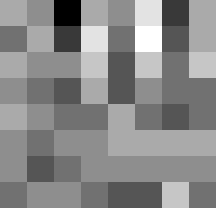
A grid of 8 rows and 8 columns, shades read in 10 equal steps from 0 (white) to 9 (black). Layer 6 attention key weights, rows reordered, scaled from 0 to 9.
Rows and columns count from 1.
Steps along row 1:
up up down up down up down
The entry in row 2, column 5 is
5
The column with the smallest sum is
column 6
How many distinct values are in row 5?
4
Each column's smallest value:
3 3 4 1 3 0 2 2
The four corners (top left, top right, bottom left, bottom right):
3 3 5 5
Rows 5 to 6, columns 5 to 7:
3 5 6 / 3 3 3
